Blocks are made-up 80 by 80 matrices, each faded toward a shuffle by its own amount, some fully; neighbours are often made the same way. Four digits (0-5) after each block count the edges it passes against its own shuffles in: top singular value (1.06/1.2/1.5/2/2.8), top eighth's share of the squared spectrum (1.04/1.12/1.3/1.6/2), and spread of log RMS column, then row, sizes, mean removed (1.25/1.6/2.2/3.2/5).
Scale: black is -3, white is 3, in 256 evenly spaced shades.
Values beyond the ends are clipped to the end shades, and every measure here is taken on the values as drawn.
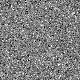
0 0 0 0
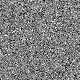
0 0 0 0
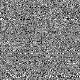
1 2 0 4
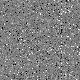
2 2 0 0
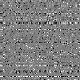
5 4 2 3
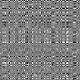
5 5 4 4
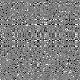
5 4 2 3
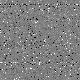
3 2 0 1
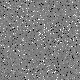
0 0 0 0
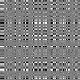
5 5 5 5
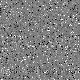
2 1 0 0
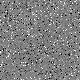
1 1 0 0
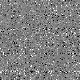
3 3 1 2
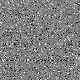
3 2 1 1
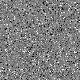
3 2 0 1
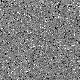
1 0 0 0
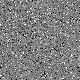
0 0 0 0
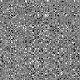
4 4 3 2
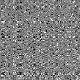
4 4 2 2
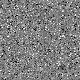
3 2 1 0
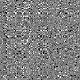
4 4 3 3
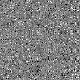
4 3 2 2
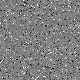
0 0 0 0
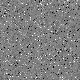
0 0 0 0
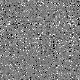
1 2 2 2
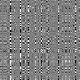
5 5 4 3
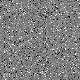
3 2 1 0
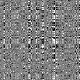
5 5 4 3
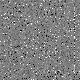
2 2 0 0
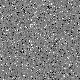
1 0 0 0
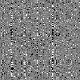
4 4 3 2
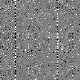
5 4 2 2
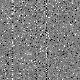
4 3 2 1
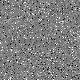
2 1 0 0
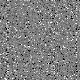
3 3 2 1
